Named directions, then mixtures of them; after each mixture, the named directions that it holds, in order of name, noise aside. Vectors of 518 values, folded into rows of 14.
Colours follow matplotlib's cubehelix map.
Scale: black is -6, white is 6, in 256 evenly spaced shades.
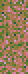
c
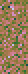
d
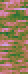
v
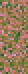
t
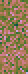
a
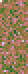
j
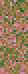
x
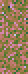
c, d, x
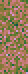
a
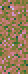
d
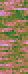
v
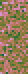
t, v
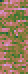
j, v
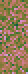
a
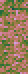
d, v, x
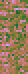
a, v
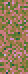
a, c, t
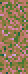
t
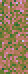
c, j, x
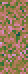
t, x
